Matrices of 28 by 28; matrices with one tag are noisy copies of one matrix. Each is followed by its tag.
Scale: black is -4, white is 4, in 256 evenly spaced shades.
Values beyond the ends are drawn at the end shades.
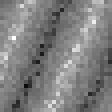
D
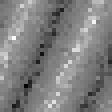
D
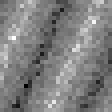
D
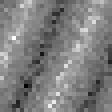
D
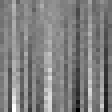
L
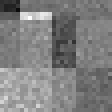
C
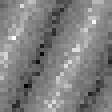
D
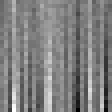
L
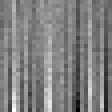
L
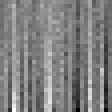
L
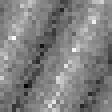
D
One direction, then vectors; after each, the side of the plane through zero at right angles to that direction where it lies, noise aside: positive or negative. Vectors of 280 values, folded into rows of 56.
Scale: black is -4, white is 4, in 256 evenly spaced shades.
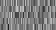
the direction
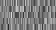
positive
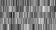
negative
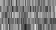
negative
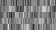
negative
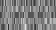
positive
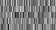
positive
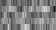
negative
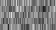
positive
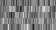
negative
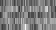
positive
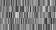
negative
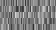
negative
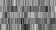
negative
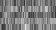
positive
